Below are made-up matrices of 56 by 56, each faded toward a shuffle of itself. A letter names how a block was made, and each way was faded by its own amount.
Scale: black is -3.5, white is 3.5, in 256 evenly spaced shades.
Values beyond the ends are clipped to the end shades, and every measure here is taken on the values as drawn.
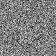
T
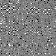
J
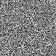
T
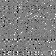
J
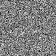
T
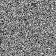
T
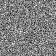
T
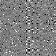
J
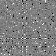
J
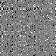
J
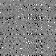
J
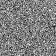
T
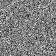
T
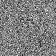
T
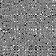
J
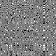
J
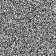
T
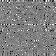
J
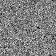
T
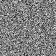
T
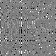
J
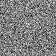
T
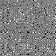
J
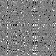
J
